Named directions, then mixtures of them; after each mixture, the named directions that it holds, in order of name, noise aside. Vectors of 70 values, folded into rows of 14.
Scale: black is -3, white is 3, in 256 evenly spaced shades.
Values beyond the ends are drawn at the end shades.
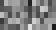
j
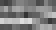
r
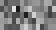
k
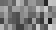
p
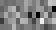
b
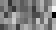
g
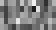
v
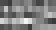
r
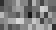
j, r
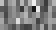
v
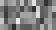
b, v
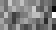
g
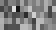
k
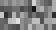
g, j, v
